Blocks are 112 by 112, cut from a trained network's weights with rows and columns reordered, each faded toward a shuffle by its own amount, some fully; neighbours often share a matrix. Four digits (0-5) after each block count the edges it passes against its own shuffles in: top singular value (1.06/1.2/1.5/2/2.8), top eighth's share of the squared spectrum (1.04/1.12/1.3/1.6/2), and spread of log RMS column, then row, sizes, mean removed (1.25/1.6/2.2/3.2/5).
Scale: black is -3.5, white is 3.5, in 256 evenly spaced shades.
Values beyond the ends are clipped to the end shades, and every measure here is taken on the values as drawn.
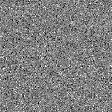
3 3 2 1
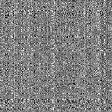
4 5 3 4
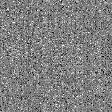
3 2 0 2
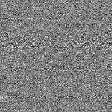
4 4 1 3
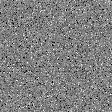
0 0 0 0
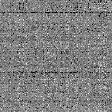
3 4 3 2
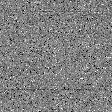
1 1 0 0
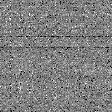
3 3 2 1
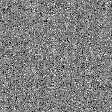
2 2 0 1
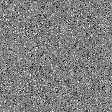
2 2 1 1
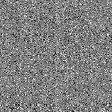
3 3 0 2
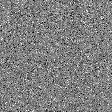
2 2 0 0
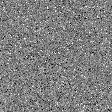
0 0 0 0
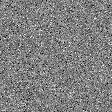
0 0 0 0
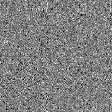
3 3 2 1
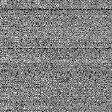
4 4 3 2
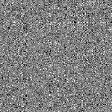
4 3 2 2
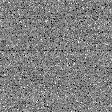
2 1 0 0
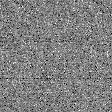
2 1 0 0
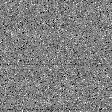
1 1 0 0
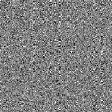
4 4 3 2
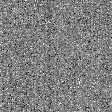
2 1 0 0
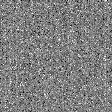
2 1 0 0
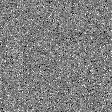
1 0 0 0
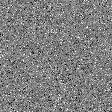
0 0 0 0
